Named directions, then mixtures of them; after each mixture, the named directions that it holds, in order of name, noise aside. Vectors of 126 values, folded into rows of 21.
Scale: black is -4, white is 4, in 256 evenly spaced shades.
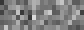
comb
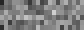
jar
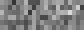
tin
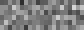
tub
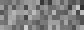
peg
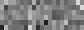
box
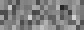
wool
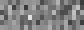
peg, wool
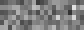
comb, tub, wool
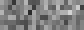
tin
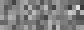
peg, tin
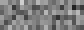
tub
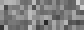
box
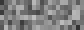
comb, jar, wool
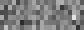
box, comb, wool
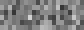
wool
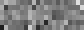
box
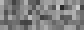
tin, wool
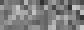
peg, tub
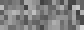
peg, tub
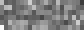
box, jar, wool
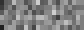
jar, tin, tub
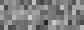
box, peg, tub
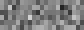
wool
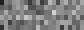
jar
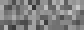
box, tin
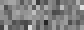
box, tub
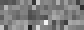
box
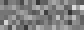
tub, wool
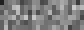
comb, jar, tub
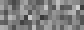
peg, tin, wool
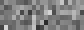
box, comb, tin
